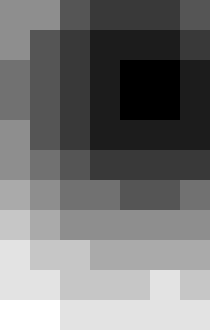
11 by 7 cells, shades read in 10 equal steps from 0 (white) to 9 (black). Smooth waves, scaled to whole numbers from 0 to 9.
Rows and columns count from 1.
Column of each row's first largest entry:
4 4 5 5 4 4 5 3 4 3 3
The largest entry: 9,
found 4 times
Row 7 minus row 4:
-2 -2 -2 -3 -3 -3 -3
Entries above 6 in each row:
3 5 5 5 5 4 0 0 0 0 0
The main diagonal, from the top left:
4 6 7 8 8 7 5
